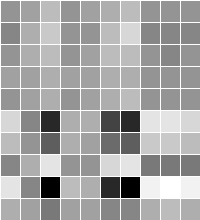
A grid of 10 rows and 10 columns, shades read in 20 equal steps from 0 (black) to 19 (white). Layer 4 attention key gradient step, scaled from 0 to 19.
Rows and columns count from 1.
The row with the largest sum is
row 8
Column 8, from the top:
11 10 11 11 11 17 15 9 18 13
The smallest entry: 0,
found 2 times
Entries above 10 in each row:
10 6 9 10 10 6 7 6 6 7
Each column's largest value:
17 13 17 14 13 16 17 18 19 18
